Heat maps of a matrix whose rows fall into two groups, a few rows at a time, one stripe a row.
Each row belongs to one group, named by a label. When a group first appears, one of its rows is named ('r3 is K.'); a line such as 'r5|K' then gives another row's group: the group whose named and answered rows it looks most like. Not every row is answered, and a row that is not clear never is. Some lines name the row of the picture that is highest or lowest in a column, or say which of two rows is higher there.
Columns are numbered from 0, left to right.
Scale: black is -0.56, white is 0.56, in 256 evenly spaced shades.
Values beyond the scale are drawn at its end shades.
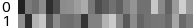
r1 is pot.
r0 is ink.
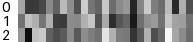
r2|pot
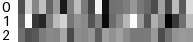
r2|ink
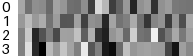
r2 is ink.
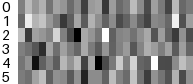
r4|ink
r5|pot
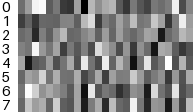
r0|pot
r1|ink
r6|pot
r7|pot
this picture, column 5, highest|7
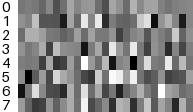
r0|ink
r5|pot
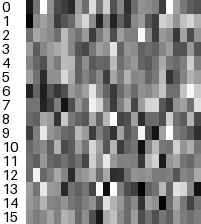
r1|ink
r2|pot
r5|ink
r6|ink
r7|ink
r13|pot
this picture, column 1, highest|12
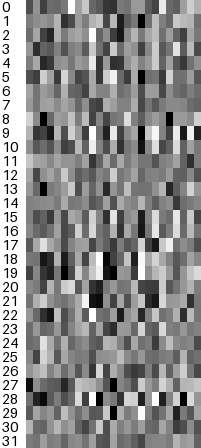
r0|ink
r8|ink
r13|ink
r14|pot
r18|ink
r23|ink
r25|pot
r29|pot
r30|ink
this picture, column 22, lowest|28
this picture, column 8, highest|21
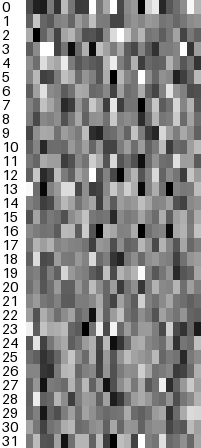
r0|ink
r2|pot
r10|ink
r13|ink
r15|ink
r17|pot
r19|pot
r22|pot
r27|ink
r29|ink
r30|ink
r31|ink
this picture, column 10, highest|23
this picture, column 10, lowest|16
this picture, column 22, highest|3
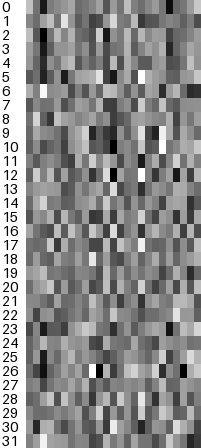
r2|ink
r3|ink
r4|ink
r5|ink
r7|ink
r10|ink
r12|pot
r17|pot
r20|pot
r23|ink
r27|ink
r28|pot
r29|ink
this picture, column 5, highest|1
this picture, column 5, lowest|5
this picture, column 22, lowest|26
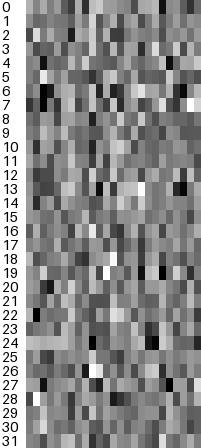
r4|ink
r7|ink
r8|pot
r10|pot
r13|pot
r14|pot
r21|ink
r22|pot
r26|ink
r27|ink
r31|ink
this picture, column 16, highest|13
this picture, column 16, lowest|19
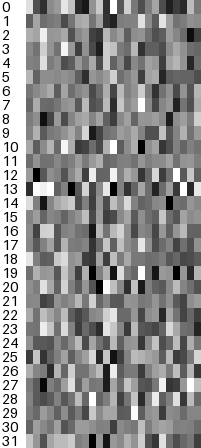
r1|ink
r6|pot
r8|ink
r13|pot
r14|ink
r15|ink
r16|pot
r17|pot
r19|pot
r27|ink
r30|ink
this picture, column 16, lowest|10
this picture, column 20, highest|23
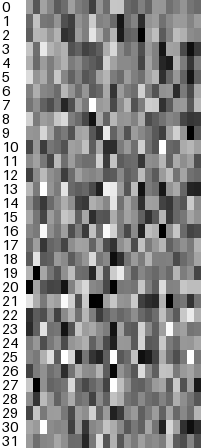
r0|pot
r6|pot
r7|ink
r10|ink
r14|ink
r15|ink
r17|ink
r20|ink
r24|ink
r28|pot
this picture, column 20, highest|23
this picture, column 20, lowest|21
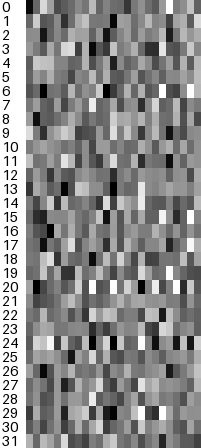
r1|ink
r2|ink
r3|ink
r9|ink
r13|ink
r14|pot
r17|ink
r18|pot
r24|pot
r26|ink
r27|ink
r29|ink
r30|ink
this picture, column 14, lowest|0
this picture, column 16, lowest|20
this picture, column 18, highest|20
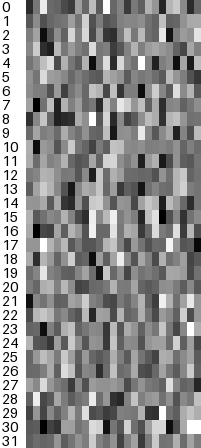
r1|ink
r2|ink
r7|pot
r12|pot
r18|pot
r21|ink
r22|pot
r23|ink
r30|ink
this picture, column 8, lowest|15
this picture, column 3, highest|4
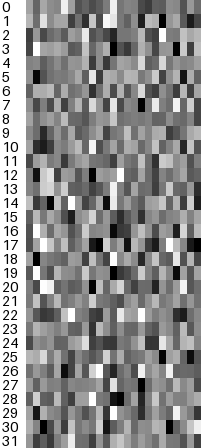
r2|ink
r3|pot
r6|pot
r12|pot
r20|pot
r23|pot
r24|ink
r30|ink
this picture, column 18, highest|7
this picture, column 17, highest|1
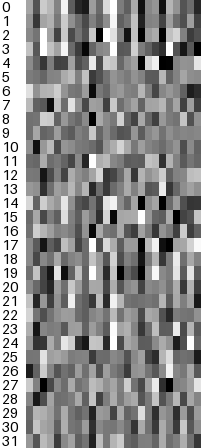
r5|ink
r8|pot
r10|pot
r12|ink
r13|ink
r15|pot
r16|pot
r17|ink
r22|ink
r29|pot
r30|pot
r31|pot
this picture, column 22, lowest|3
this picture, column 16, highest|15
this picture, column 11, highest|2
